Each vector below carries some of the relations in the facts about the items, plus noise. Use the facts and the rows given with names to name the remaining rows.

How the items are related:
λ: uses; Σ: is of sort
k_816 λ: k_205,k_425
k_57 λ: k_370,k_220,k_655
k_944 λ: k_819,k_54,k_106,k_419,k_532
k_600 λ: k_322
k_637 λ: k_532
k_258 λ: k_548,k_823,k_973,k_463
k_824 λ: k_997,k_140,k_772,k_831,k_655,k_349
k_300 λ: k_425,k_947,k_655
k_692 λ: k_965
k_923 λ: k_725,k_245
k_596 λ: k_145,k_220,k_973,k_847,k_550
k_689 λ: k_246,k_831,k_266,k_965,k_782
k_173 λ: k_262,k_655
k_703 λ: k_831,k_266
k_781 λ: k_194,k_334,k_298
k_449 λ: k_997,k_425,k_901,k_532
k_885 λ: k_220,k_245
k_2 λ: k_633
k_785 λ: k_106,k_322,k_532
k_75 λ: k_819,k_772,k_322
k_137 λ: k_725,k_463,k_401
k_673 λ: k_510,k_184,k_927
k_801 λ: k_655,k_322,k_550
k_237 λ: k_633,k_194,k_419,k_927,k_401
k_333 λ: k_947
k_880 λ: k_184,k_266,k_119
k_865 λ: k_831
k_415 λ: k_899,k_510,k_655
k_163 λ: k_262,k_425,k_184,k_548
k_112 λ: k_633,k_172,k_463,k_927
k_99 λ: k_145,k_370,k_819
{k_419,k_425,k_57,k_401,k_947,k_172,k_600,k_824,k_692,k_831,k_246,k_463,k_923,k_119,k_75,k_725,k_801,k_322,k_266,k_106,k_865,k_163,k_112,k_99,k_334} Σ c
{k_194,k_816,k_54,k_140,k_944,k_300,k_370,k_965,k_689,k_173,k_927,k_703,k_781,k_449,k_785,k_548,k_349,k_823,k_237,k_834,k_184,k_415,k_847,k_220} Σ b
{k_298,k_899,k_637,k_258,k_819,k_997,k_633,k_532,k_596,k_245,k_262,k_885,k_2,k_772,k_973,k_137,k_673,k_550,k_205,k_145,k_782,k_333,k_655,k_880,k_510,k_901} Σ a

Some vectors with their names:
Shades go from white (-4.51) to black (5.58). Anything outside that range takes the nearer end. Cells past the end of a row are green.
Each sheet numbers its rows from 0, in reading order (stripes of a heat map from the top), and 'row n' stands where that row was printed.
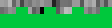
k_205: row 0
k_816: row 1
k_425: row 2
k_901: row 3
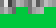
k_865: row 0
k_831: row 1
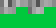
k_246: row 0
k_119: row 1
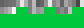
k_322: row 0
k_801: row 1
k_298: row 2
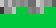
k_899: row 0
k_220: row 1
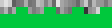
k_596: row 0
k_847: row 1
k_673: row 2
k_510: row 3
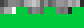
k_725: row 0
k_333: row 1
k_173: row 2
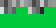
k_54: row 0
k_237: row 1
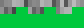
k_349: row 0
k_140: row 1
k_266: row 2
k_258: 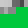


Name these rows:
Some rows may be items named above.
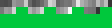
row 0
k_334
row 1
k_106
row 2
k_322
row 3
k_415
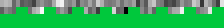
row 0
k_333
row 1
k_463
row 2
k_880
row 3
k_965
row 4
k_449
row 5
k_548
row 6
k_401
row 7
k_633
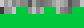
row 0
k_899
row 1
k_923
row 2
k_637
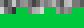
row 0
k_237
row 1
k_172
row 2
k_823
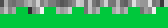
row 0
k_923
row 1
k_655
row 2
k_106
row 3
k_57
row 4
k_99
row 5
k_245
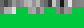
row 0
k_172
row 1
k_137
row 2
k_927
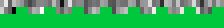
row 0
k_689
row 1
k_725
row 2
k_927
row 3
k_425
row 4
k_947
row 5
k_245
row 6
k_819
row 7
k_54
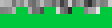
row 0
k_772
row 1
k_834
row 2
k_237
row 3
k_401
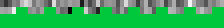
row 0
k_419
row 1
k_2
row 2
k_300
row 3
k_237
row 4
k_184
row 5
k_163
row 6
k_75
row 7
k_112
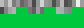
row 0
k_262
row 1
k_184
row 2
k_75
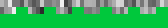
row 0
k_973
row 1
k_781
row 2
k_824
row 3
k_997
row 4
k_885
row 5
k_99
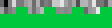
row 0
k_194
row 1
k_532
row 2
k_782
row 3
k_973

